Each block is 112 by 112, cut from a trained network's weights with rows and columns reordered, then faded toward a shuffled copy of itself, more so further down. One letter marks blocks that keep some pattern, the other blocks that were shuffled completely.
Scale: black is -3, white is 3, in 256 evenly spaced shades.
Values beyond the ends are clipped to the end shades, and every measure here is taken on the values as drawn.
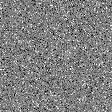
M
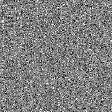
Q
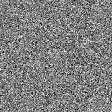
Q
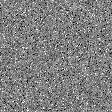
M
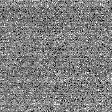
Q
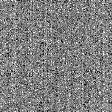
Q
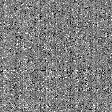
Q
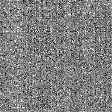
Q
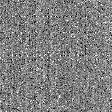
Q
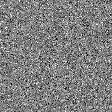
Q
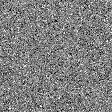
M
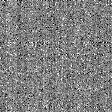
Q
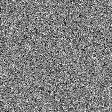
M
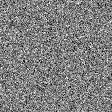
M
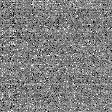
Q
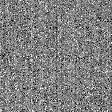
Q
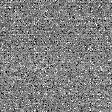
Q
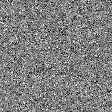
Q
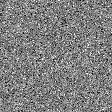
M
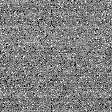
Q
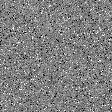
M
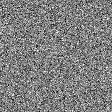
M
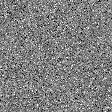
M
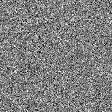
Q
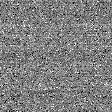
Q
